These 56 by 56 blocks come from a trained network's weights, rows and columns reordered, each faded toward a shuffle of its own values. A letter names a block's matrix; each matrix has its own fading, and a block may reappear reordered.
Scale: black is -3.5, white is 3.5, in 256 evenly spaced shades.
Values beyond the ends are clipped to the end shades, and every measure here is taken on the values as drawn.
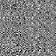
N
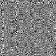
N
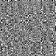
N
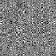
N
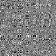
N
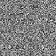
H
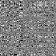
N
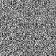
H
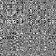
N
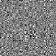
N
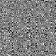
N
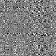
N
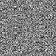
H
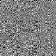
N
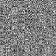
H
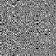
N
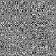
N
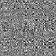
N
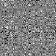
N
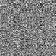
H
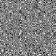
N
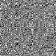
N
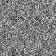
H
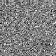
H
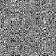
N
